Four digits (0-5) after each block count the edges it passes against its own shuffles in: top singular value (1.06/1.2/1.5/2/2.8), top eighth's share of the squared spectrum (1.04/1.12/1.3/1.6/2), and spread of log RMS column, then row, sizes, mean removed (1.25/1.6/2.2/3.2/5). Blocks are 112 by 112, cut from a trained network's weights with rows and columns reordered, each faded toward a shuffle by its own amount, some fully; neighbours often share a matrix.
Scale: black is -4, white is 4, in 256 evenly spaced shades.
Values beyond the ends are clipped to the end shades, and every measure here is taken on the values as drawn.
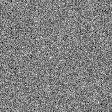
2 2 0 1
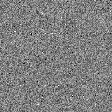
3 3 1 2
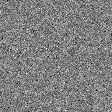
1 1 0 0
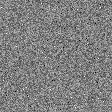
0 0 0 0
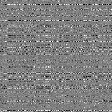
5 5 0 4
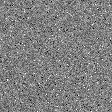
0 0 0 0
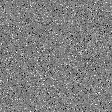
0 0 0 0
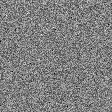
0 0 0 0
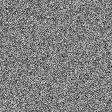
0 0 0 0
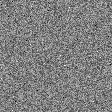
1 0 0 0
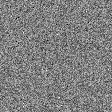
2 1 0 0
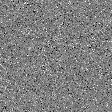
1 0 0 0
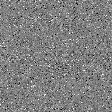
3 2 0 1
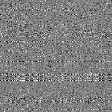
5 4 1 4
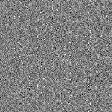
4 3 2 1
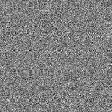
4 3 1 2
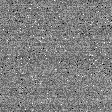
2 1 0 0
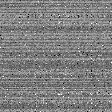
5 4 2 1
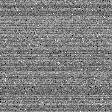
4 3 1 1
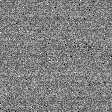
2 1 0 0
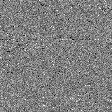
2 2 1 1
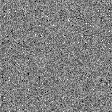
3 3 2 2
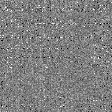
3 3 2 3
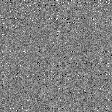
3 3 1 2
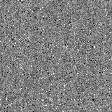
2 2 0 1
